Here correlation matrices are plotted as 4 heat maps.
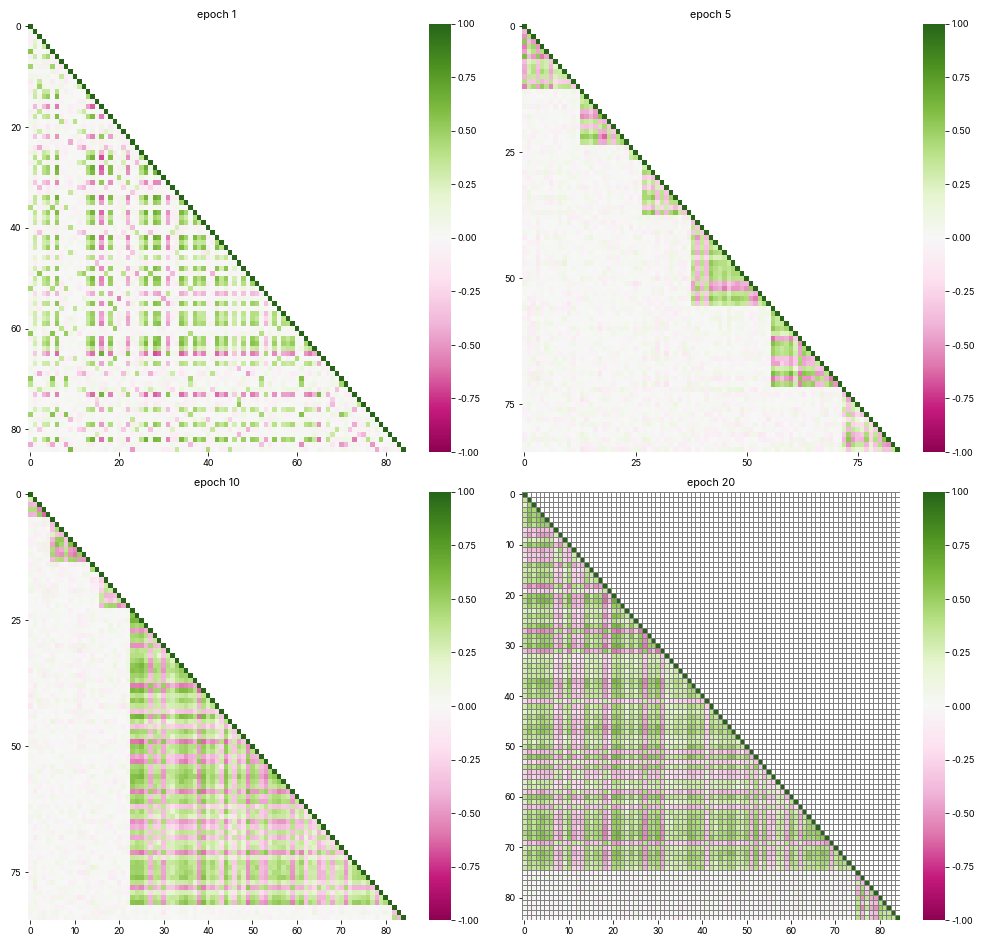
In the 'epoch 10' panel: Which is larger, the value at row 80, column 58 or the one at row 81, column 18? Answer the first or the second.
the first
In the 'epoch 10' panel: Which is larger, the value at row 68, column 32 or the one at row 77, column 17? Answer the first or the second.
the second
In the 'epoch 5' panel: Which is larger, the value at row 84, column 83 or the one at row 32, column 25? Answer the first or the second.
the first
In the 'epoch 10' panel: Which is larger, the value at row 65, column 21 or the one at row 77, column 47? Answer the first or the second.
the second
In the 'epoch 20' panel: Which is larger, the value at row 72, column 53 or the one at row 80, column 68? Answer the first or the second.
the second
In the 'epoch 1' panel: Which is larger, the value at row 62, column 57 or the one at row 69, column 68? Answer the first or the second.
the first
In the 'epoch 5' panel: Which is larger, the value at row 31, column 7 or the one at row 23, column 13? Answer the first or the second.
the second
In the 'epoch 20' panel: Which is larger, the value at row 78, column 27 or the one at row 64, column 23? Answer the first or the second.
the second
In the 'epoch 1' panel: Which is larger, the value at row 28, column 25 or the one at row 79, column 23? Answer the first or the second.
the first
